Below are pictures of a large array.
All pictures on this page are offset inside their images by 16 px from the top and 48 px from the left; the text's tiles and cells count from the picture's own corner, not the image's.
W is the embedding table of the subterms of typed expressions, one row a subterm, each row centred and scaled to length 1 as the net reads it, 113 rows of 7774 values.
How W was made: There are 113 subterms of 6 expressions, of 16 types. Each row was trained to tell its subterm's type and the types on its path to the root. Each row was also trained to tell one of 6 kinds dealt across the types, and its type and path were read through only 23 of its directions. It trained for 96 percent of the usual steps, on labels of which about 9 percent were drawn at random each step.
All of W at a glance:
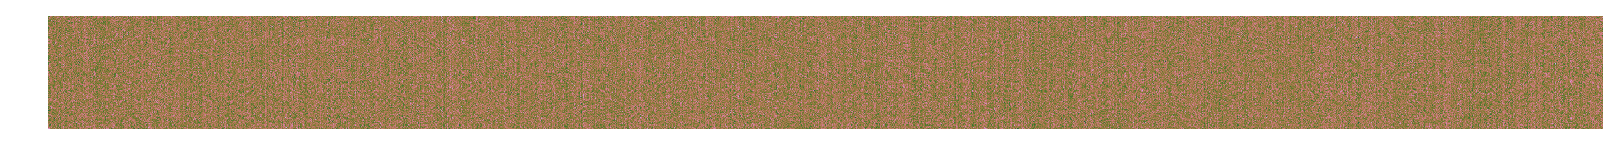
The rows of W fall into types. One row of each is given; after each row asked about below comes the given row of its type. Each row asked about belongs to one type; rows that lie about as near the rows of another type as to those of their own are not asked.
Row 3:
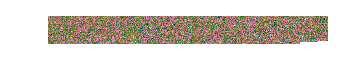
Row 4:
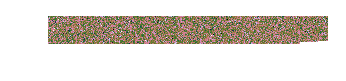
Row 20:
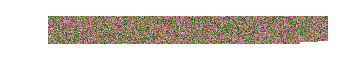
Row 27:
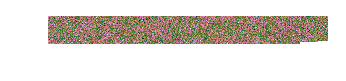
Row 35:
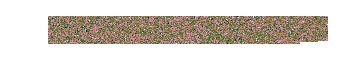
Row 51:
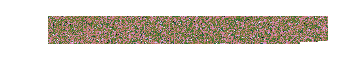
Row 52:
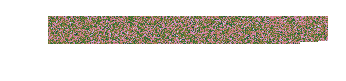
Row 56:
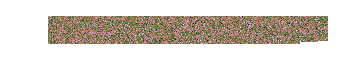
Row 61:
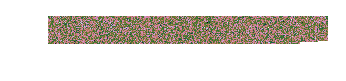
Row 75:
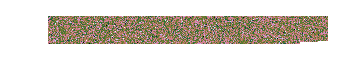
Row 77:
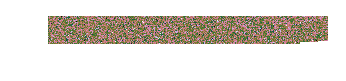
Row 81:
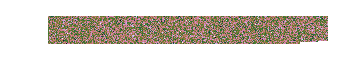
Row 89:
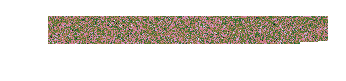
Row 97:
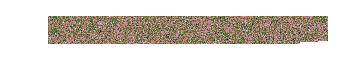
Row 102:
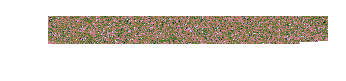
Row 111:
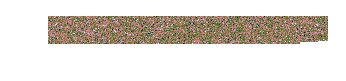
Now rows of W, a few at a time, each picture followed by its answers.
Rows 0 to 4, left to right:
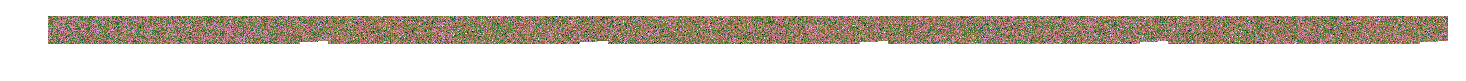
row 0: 52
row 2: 61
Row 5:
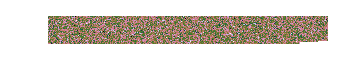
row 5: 81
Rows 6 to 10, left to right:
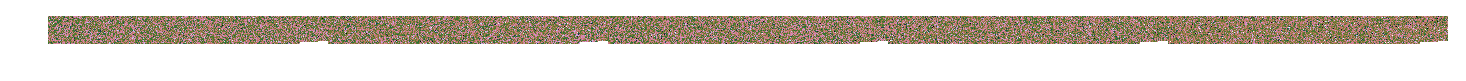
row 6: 89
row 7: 61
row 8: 56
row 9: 3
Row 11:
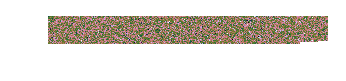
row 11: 20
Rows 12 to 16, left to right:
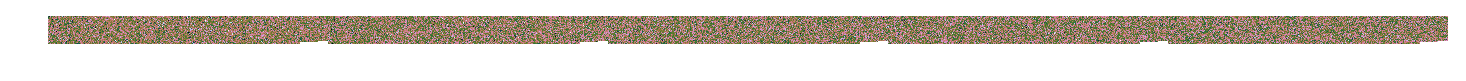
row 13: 52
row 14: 89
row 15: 61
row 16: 35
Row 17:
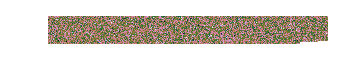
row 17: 27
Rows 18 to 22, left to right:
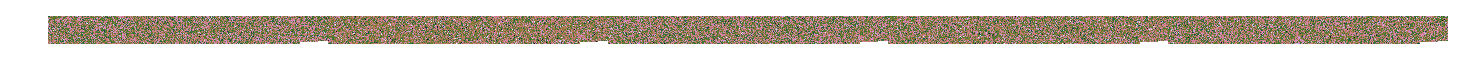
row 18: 102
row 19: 61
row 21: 20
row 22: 56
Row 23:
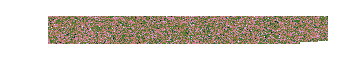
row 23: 111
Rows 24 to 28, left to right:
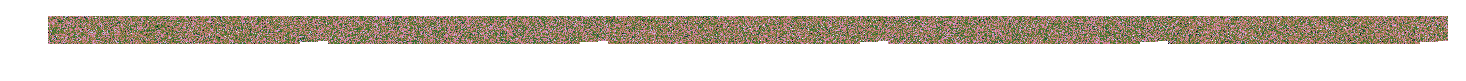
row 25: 52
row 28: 4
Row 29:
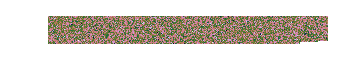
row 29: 51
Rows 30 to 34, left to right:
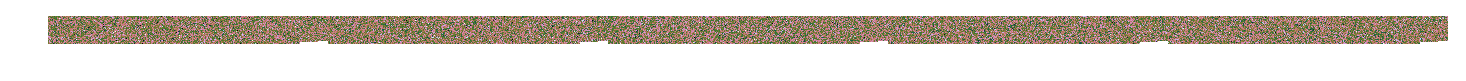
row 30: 97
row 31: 3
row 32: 20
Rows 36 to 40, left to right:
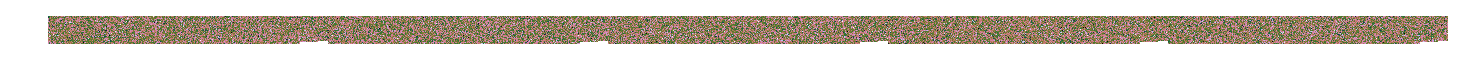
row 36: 102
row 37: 89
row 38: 75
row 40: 20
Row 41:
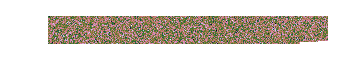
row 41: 4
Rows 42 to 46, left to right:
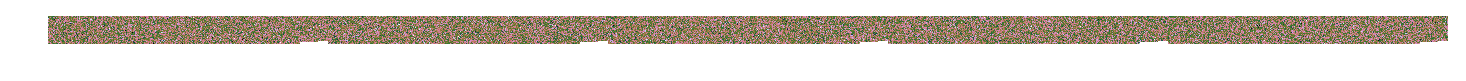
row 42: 20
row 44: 102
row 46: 56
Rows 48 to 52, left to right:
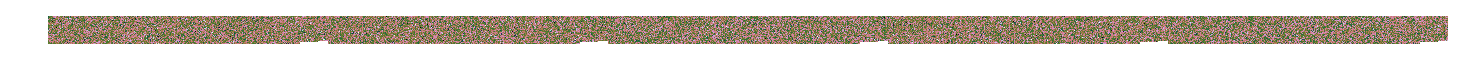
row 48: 51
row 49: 27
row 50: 102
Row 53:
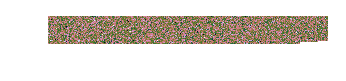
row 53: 3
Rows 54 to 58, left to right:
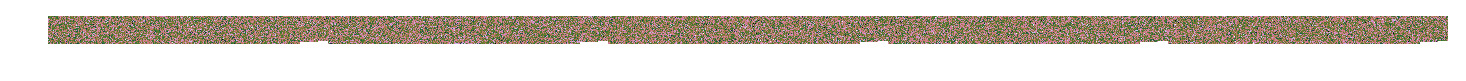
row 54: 20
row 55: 35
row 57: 75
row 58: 27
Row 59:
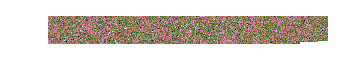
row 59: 27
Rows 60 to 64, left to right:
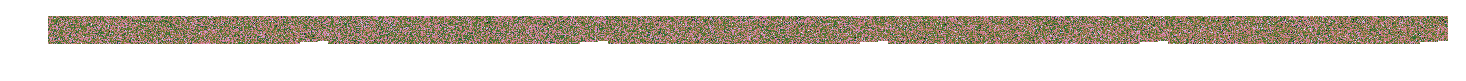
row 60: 75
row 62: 35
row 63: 61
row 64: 52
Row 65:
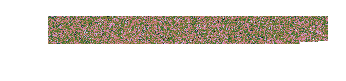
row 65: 102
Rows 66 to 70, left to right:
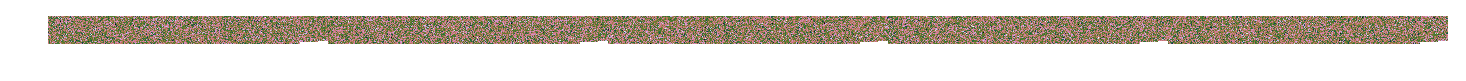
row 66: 102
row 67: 56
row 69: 81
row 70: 52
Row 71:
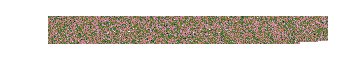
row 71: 4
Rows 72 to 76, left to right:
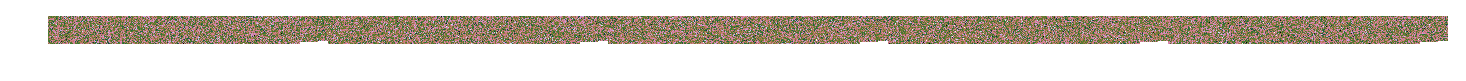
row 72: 56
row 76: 75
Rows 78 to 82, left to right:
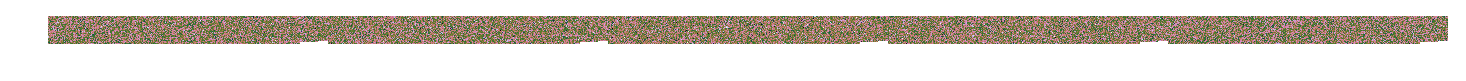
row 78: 35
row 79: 51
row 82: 111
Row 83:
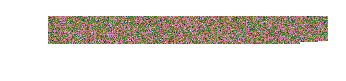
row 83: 52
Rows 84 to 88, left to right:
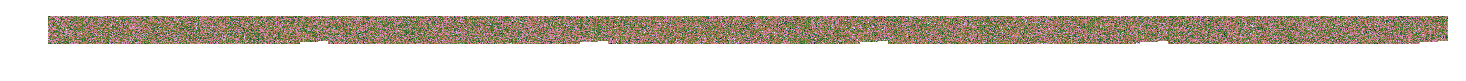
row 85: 3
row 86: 75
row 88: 56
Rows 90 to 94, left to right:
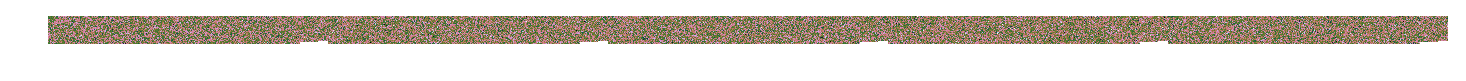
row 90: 20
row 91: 89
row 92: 89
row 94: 81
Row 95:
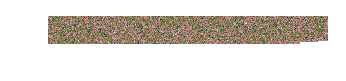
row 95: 35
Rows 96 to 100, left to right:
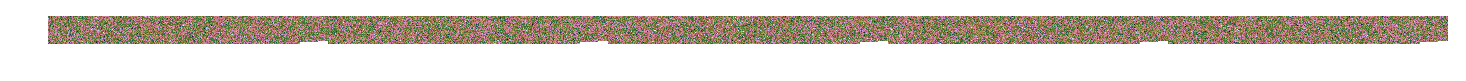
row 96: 61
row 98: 111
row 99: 89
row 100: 97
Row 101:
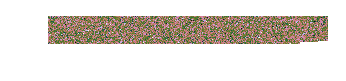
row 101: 102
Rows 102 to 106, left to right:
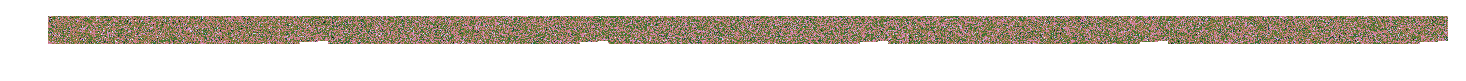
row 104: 56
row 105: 111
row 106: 52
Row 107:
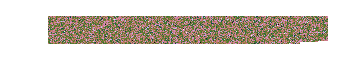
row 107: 35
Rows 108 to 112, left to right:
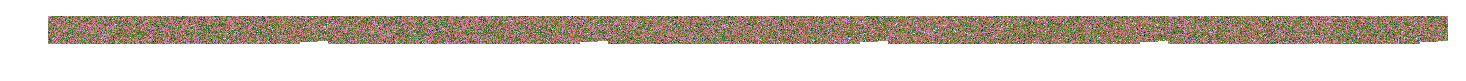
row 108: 81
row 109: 81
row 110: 35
